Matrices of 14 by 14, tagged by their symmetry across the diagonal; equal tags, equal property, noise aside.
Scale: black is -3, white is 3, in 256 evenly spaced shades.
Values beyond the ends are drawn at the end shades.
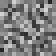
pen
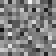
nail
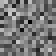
pen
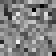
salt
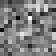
salt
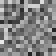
pen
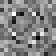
pen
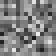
nail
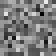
salt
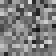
salt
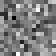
salt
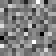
nail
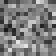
salt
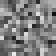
nail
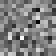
nail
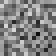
pen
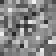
pen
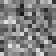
nail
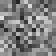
nail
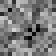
pen
